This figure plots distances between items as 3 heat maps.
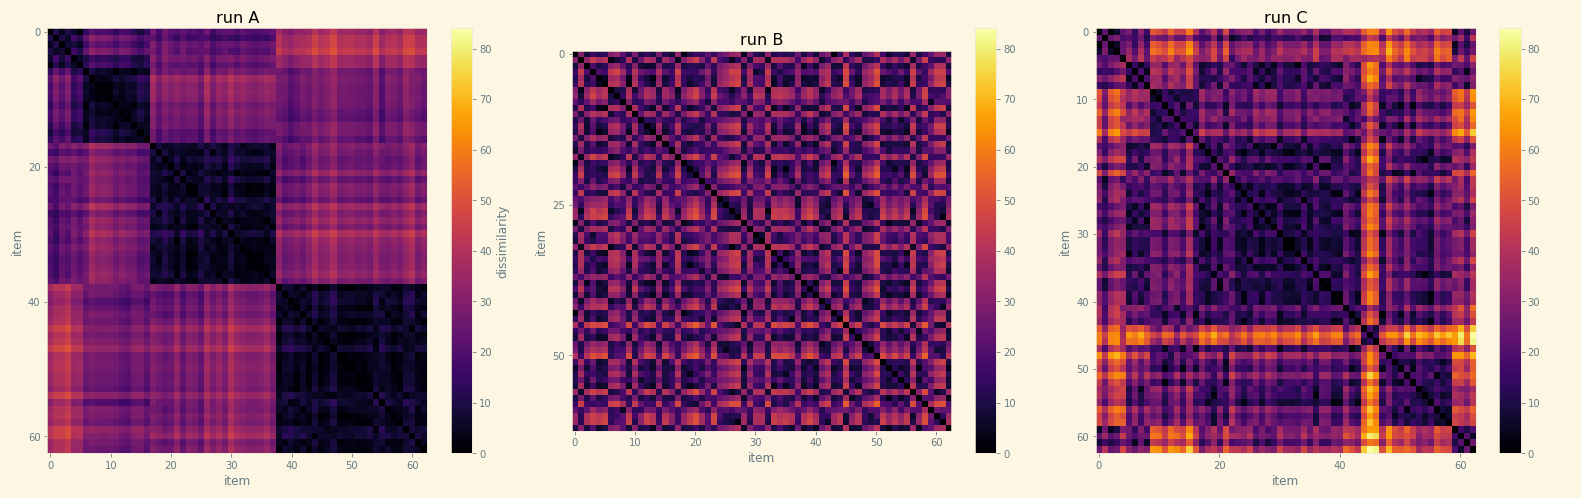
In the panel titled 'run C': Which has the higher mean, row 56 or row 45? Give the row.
45
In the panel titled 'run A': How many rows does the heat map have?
63
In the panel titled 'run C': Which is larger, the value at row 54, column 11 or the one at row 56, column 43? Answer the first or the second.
the second
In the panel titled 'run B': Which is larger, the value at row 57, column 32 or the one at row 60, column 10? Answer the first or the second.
the first
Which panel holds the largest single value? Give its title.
run C
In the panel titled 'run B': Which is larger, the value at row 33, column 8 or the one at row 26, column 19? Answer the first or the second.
the second
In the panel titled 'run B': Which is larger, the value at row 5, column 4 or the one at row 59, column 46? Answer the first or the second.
the second
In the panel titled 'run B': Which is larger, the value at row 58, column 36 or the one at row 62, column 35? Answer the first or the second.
the first
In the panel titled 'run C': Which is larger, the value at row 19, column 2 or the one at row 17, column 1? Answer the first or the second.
the first
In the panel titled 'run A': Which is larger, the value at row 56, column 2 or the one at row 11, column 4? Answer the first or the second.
the first
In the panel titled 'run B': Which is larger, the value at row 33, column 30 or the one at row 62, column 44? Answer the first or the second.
the first
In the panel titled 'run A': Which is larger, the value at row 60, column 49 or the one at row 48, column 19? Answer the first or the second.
the second
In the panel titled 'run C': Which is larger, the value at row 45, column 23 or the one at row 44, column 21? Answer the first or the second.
the first
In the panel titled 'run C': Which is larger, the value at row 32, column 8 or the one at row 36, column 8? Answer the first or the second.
the second
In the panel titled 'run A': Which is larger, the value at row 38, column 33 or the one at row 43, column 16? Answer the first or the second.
the first
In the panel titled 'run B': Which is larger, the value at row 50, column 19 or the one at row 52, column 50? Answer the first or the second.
the first
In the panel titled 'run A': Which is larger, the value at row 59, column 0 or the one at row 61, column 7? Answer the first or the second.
the first
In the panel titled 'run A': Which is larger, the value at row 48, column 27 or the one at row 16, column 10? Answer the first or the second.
the first
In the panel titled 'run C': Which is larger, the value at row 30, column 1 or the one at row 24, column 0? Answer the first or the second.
the second
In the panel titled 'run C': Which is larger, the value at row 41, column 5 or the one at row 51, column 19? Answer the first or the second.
the first
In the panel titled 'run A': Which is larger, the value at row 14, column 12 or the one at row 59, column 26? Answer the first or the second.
the second
